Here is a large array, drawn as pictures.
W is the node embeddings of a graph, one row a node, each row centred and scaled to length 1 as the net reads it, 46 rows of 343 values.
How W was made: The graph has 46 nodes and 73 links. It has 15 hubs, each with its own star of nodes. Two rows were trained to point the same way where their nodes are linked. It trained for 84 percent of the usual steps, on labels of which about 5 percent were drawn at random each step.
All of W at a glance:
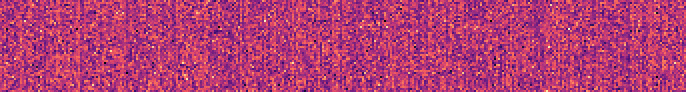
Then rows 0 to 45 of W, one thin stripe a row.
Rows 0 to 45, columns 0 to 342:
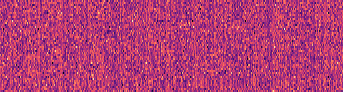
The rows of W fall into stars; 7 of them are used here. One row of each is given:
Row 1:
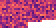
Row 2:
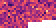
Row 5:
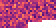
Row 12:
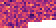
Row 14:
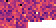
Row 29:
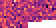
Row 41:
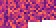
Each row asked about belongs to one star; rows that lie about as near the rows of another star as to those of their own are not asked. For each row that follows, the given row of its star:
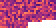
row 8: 12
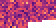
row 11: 41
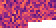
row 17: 2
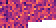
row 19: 41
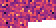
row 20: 12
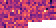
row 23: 2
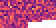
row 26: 12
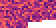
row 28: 29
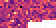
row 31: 14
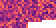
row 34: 14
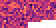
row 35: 1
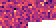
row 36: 29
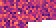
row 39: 5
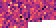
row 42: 41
